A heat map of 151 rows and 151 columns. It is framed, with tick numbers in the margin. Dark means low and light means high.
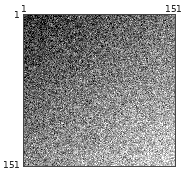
No single row or column stands out from its neighbours. The bottom right is the ninth with the highest average. Values rise toward the bottom right. The top left is the ninth with the lowest average.
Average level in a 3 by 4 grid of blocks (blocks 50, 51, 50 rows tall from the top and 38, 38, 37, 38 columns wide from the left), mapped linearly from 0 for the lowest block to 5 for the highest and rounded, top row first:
0122 | 1234 | 3345
